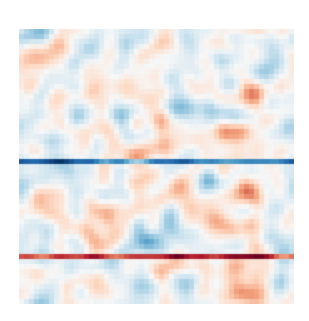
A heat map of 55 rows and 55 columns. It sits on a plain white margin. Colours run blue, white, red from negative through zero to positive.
Histogram: heavy tails on both sides. Odd lines: rows 27 and 46. Ninth with the highest average: bottom right. Slope: none.
